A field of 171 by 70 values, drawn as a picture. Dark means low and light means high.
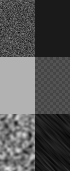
It is made of 3 by 2 panels. Panel 1,1: low, fine-grained. Panel 1,2: very low, flat. Panel 2,1: high, flat. Panel 2,2: low, checkered, faint in contrast. Panel 3,1: middling, blotchy, strong in contrast. Panel 3,2: very low, slanting down to the right, faint in contrast.
